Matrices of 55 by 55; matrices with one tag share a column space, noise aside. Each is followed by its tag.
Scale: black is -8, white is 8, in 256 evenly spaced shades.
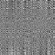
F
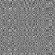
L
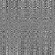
F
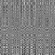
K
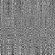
K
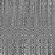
K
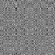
L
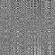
F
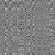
L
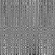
K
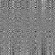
F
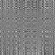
F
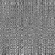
K
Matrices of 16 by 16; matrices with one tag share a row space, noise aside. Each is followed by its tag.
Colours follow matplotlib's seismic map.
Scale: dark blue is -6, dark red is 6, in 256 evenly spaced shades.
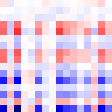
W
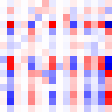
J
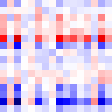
W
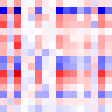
W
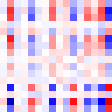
J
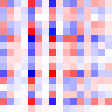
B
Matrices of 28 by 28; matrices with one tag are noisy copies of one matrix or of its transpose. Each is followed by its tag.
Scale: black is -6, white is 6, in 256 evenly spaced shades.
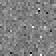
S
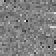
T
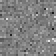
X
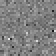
S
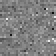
X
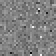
S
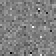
S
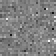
X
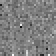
T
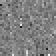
T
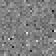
S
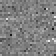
X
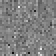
X
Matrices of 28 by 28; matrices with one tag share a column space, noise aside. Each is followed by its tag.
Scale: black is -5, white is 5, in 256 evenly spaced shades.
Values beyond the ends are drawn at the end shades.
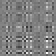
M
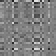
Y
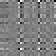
Y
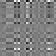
Y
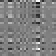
Y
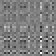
M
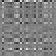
Y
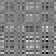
M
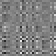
M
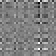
Y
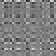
Y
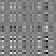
M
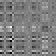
M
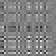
M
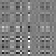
M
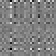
Y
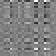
Y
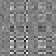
M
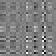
M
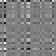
Y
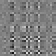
M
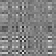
M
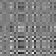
M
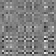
M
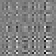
M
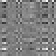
Y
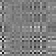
M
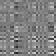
M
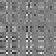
M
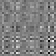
M
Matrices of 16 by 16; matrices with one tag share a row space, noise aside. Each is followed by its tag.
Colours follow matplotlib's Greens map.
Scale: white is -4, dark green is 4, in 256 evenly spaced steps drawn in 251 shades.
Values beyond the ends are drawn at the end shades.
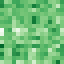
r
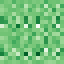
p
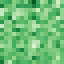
r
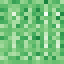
p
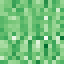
p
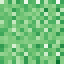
p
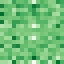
r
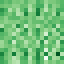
p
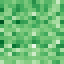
r
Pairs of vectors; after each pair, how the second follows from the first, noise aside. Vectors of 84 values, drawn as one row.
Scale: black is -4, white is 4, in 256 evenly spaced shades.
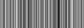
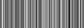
shuffled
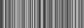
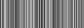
sign-scrambled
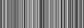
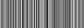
shuffled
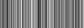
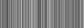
shrunk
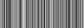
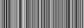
copied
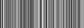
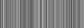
shrunk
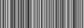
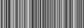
negated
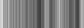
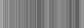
shrunk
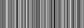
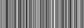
negated
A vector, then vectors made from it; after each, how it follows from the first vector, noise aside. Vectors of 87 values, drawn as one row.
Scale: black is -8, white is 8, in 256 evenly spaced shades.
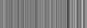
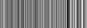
scaled up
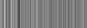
reversed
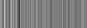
reversed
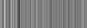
reversed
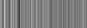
reversed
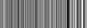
scaled up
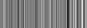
scaled up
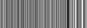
scaled up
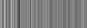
reversed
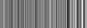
scaled up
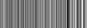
scaled up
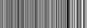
scaled up
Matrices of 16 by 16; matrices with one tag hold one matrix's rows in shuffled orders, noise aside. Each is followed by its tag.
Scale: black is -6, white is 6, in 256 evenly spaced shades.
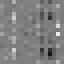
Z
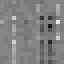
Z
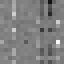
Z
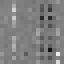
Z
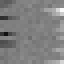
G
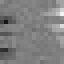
G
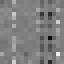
Z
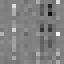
Z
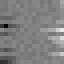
G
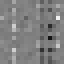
Z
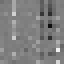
Z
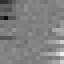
G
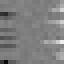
G
